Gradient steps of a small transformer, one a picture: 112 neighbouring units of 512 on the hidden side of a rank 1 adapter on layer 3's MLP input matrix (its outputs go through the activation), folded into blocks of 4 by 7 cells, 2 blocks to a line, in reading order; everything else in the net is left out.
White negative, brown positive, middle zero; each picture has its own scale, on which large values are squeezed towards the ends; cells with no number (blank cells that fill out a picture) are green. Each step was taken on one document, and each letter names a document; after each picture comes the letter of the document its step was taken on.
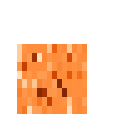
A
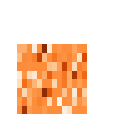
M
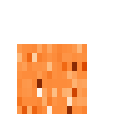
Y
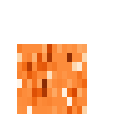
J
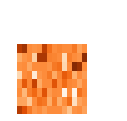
M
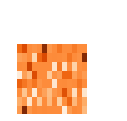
M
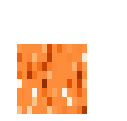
J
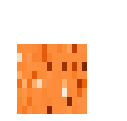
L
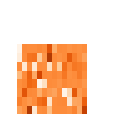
A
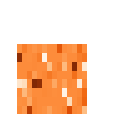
L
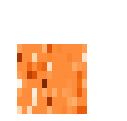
J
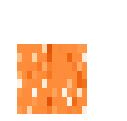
J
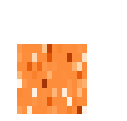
J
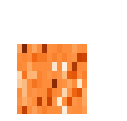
M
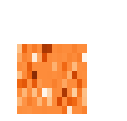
M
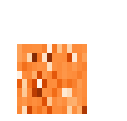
A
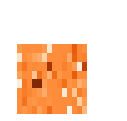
L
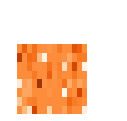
L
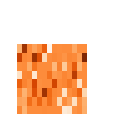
M
